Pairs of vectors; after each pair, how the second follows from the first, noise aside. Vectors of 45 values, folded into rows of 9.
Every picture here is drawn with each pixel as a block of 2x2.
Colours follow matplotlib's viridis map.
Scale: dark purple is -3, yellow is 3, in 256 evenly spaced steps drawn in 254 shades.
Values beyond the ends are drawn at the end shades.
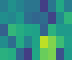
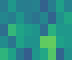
shrunk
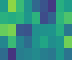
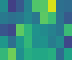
negated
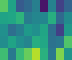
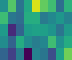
reversed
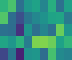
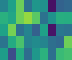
reversed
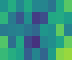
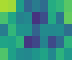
reversed
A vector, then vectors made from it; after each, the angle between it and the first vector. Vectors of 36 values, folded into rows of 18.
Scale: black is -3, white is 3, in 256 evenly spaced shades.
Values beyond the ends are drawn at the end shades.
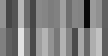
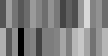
partly opposed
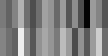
nearly parallel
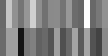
nearly opposite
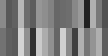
nearly parallel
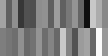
partly aligned
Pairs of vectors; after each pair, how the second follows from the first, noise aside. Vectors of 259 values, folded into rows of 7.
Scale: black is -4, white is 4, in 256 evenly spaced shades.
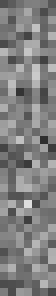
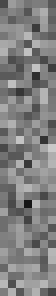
sign-scrambled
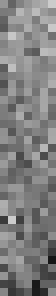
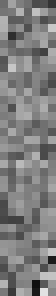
sign-scrambled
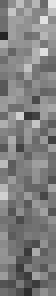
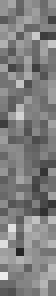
wrapped around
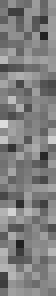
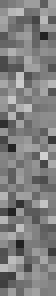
sign-scrambled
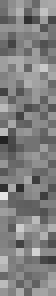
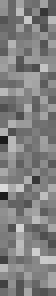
sign-scrambled
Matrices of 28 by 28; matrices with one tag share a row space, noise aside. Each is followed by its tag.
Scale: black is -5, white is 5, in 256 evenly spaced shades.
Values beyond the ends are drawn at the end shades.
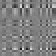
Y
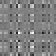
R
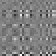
Y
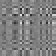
Y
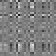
R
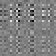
R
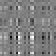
R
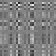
R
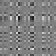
R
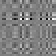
Y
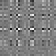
R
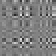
Y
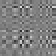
Y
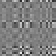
Y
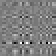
Y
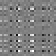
R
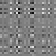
R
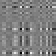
Y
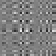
Y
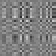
Y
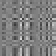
Y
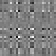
R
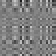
Y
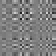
Y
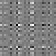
R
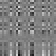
R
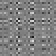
R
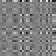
Y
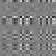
Y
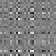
R
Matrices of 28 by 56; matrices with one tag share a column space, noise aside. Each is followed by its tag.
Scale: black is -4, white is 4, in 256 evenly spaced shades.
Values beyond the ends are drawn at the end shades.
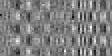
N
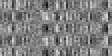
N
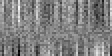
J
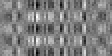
N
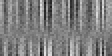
J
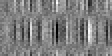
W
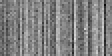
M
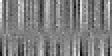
J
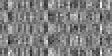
N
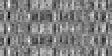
N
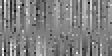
J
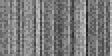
M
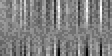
J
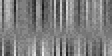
J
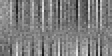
J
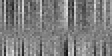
J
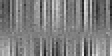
J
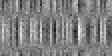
W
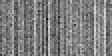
M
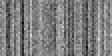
M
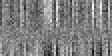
J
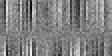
J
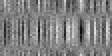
W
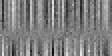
J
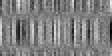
W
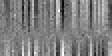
J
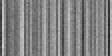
M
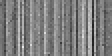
M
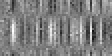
W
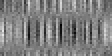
W
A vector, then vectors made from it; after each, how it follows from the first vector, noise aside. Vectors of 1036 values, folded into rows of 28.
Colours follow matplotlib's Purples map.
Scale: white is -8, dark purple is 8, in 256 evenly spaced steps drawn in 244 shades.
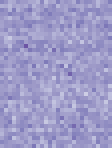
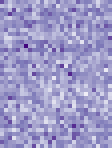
scaled up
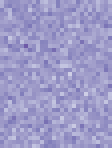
sign-scrambled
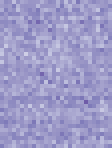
reversed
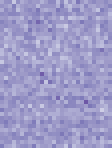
reversed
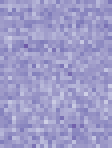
copied
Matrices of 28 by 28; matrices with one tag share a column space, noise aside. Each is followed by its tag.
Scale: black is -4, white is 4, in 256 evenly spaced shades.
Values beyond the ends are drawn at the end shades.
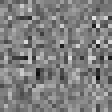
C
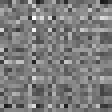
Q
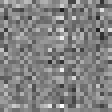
Q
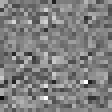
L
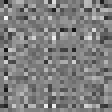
Q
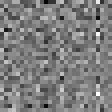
Q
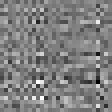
L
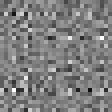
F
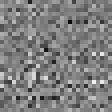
L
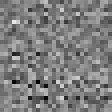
L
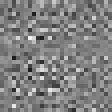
F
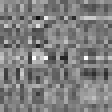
C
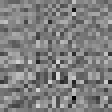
L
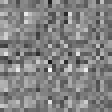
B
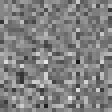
L
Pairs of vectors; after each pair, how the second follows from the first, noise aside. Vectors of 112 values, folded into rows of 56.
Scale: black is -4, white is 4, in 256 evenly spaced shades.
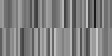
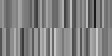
copied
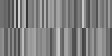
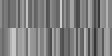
shuffled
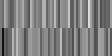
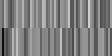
copied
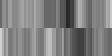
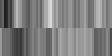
wrapped around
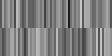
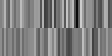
shuffled
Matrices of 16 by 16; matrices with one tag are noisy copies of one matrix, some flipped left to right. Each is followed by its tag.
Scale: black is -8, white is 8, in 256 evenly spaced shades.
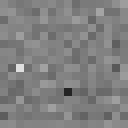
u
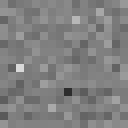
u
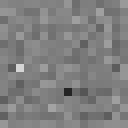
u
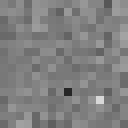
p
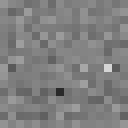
u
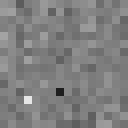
p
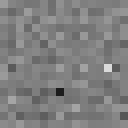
u
